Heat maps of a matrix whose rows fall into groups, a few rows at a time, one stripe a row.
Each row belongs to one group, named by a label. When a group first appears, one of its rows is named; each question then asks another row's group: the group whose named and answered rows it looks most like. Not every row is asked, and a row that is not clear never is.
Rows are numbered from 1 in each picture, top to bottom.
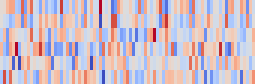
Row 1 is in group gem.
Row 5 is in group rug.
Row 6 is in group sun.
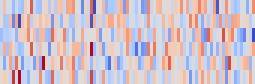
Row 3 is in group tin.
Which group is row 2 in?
rug
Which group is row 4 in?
sun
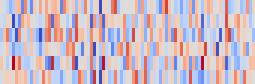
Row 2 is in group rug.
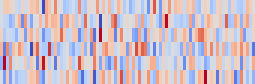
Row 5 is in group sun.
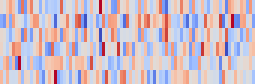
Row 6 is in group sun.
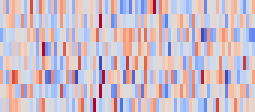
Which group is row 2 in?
gem
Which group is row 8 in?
sun
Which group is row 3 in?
tin
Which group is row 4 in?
tin
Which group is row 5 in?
sun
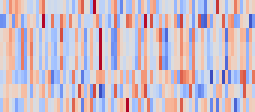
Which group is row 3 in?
gem
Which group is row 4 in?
gem
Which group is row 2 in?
tin
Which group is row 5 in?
gem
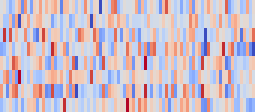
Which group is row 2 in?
rug
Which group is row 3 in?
sun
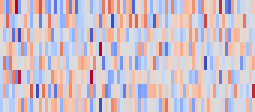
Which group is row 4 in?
gem
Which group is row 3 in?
rug
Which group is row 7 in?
sun
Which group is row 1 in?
rug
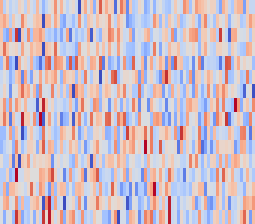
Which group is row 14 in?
sun
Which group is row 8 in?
sun
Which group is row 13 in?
tin
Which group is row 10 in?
tin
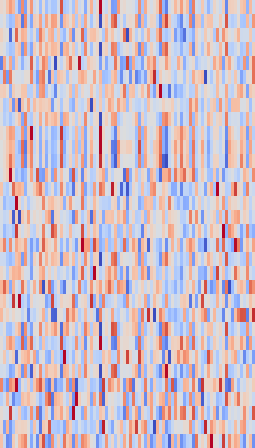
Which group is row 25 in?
gem
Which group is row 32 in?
tin
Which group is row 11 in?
gem
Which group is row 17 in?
tin
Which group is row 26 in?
tin
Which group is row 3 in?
tin
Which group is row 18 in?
sun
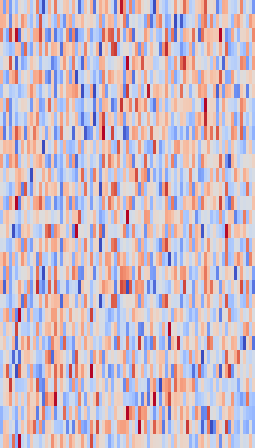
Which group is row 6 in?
rug
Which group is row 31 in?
tin
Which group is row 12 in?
rug
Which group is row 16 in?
sun
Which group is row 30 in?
tin
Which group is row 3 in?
rug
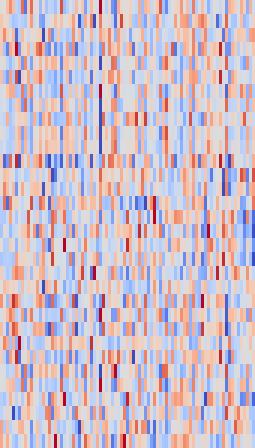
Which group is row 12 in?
rug
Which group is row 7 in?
gem
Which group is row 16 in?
tin
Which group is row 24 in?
rug
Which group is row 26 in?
rug
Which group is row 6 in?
rug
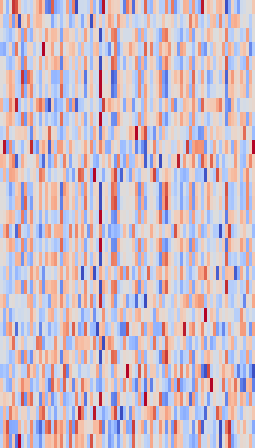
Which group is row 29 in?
gem
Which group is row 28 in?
tin
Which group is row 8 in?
rug
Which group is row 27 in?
tin
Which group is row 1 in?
rug
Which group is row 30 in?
sun
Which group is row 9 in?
gem
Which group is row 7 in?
gem
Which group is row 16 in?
gem
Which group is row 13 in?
sun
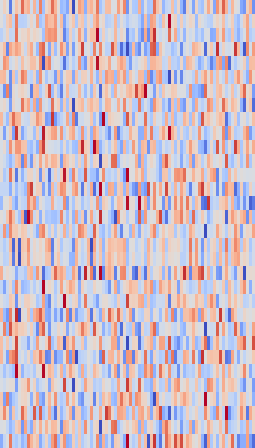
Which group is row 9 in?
rug
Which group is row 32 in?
tin
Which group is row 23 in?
rug
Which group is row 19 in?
rug
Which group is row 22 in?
tin
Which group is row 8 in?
tin
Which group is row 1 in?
tin
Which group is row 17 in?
sun
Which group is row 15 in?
tin
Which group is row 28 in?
tin
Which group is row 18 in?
rug
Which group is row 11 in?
sun
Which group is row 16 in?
gem
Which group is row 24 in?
sun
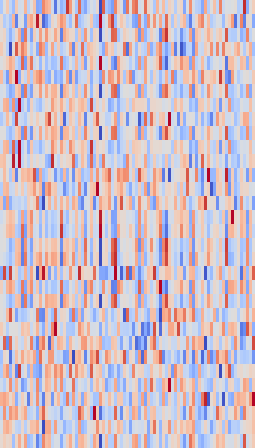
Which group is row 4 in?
tin
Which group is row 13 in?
tin
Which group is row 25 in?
sun
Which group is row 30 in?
sun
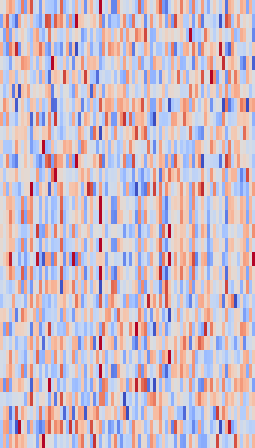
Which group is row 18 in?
gem
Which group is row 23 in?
tin
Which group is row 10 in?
sun
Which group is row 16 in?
gem
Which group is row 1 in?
gem
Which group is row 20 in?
gem
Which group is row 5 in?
tin
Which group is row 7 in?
rug
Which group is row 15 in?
gem
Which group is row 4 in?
rug
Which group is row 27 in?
gem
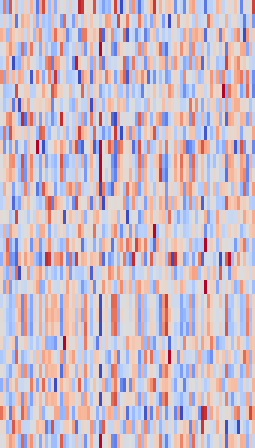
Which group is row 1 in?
sun
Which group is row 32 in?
gem
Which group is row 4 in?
gem
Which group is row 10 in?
sun
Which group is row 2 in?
tin
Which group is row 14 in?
sun
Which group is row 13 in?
gem
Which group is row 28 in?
sun
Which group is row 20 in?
rug
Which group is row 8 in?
rug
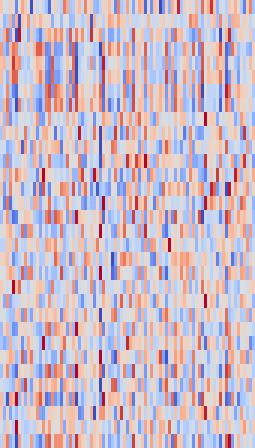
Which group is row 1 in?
tin
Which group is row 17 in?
gem
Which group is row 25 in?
tin
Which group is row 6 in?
rug
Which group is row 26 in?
gem
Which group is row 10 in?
sun
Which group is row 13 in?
sun
